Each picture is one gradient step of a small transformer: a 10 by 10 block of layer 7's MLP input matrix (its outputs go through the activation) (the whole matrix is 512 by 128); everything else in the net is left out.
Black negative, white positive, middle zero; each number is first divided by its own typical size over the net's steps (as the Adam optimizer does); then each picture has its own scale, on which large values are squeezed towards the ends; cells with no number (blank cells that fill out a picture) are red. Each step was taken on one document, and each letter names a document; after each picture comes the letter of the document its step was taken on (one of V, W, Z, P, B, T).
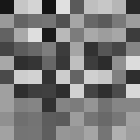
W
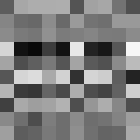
W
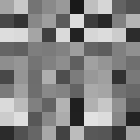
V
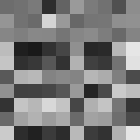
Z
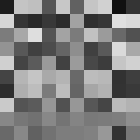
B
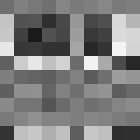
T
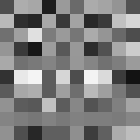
B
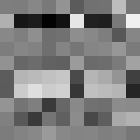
Z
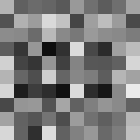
W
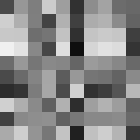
V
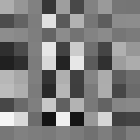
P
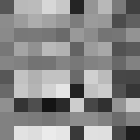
Z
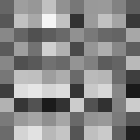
Z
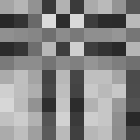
V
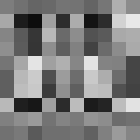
B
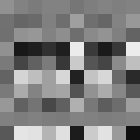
Z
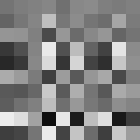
P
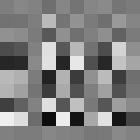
P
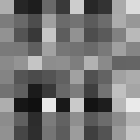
B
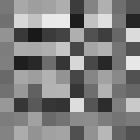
Z
